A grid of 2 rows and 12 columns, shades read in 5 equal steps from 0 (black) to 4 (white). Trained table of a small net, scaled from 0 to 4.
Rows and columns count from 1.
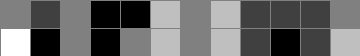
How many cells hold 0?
5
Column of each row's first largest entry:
6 1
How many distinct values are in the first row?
4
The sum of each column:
6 1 4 0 2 6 4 6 2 1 2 5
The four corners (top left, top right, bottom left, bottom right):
2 2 4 3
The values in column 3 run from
2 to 2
